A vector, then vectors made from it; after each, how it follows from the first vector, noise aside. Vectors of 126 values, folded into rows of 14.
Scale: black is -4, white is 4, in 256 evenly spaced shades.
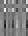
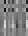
negated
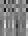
negated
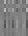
shrunk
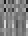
negated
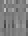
shrunk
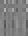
shrunk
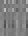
shrunk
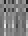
negated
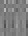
shrunk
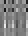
negated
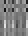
negated
